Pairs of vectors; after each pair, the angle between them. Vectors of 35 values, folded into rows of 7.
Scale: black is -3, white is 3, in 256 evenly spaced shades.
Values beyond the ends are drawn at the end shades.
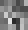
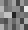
orthogonal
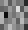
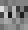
partly opposed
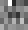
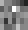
orthogonal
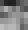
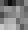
nearly parallel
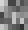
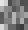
nearly parallel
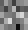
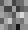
nearly parallel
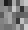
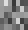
nearly opposite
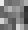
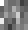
partly aligned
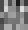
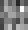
nearly parallel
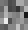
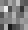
orthogonal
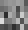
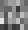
nearly parallel
